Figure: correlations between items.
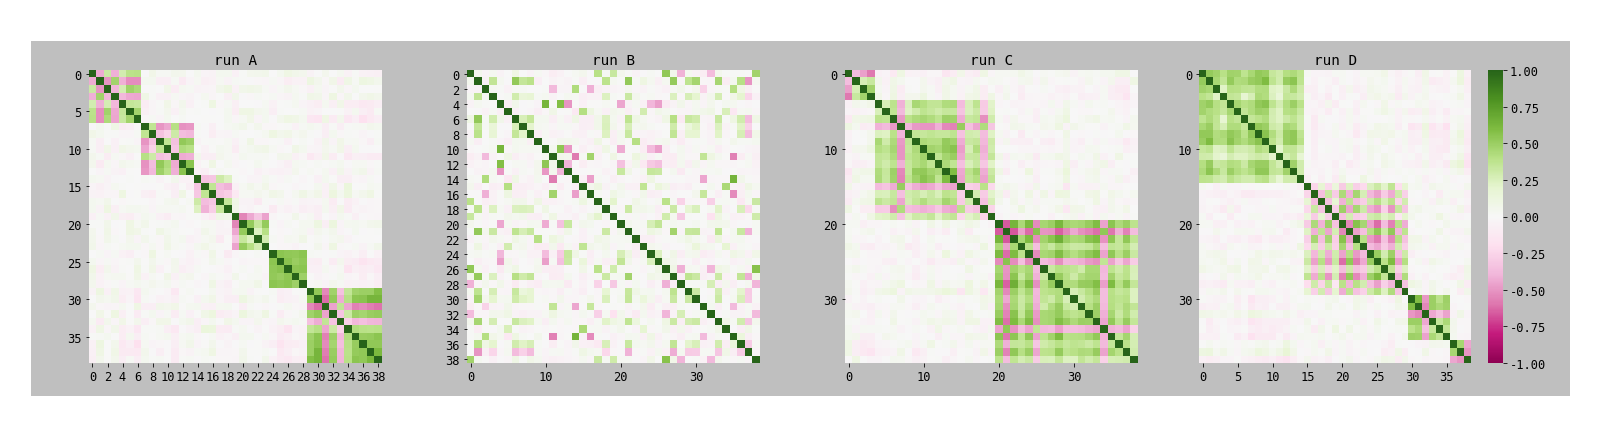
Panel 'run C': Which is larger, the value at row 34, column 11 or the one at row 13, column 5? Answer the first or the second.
the second
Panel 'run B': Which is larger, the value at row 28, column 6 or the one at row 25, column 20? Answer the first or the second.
the second
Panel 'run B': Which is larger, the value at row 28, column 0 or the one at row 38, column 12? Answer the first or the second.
the second
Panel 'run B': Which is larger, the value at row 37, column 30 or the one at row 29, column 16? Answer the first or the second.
the second
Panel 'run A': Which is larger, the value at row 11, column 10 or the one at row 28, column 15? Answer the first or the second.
the second
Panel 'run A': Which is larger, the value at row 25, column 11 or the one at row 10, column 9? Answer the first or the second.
the second
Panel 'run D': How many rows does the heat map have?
39
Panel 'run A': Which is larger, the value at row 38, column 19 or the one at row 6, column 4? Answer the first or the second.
the second
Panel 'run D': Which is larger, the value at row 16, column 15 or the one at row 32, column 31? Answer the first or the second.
the first
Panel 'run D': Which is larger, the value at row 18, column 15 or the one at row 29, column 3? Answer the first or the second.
the second
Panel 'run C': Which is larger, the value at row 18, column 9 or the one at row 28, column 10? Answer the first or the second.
the second
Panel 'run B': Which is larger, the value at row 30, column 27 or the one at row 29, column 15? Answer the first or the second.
the first
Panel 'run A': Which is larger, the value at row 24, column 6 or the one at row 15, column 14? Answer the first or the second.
the first
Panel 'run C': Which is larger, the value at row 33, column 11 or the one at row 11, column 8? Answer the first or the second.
the second
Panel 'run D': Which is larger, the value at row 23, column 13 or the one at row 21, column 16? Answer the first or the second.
the first
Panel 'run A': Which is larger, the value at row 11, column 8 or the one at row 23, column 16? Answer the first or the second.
the first
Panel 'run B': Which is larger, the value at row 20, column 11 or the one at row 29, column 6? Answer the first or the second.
the second
